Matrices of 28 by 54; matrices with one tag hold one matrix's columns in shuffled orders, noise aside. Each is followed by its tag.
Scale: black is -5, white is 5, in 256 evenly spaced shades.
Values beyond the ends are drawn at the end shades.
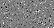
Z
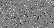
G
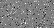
Z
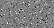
Z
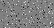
Z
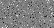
G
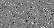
Z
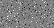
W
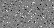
W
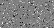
Z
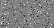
Z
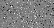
W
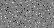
W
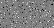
W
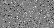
W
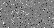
Z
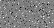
W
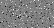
G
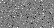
G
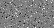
G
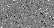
G
